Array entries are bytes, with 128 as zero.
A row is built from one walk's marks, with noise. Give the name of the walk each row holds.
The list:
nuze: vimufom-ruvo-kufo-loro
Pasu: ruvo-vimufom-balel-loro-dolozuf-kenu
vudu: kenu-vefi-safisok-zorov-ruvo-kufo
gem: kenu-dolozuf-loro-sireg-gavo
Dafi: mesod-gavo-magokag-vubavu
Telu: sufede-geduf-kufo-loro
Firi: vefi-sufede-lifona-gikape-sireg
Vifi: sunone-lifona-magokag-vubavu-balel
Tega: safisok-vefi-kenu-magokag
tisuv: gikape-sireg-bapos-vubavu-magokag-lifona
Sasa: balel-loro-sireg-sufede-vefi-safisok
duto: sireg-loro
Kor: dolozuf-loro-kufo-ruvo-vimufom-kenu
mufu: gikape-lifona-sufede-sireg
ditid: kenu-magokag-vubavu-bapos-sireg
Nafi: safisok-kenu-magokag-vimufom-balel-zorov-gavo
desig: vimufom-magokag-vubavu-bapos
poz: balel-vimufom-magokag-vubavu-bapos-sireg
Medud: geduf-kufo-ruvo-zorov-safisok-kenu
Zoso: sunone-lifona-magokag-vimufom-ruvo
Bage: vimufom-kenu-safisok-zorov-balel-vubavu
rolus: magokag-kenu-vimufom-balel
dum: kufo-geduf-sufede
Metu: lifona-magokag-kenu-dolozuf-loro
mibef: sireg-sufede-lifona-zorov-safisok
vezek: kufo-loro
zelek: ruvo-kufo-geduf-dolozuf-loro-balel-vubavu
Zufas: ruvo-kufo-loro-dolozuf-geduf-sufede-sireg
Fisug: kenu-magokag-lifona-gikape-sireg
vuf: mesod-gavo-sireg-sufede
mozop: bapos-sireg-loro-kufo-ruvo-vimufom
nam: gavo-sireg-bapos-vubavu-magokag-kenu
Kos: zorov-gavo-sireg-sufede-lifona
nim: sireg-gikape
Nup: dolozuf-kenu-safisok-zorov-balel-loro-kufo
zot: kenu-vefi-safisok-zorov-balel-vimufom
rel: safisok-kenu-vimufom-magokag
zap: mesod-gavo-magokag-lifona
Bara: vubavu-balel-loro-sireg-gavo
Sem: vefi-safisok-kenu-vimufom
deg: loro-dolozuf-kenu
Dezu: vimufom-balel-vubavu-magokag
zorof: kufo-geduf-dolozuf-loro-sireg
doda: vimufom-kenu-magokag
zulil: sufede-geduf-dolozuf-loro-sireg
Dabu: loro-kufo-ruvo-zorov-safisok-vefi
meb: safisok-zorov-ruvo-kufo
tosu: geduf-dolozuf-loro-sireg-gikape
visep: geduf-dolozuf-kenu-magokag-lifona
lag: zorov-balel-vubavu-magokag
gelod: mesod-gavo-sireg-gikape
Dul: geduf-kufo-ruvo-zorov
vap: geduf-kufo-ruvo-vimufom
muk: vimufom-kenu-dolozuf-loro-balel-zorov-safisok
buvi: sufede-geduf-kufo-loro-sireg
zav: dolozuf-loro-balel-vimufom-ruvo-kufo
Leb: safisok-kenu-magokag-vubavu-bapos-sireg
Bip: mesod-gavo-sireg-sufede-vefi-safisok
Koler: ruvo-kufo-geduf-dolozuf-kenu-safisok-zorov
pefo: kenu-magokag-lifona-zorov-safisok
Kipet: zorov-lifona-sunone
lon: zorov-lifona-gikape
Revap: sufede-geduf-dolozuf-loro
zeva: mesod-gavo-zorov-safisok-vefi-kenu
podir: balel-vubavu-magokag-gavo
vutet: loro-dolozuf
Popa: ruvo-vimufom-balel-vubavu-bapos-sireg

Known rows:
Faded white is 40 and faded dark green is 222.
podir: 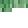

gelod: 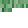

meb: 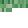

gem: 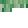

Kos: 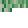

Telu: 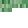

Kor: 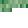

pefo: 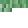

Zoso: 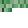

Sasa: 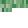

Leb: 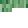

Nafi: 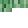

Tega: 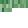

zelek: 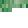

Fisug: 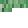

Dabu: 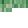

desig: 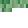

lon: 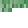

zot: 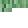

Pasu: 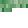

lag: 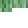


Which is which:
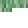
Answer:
muk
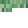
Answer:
duto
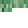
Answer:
Vifi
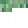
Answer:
deg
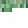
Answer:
zulil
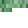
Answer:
zav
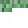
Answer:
rel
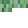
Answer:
doda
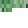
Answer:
Popa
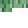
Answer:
Dafi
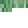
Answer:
Bara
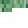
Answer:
poz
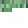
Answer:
zorof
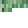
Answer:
Firi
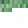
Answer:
vezek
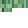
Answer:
Bip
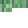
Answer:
vudu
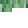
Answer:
nam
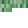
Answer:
buvi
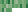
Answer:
Medud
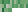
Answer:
Sem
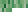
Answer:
Bage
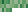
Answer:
nuze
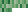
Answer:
vap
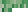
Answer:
mufu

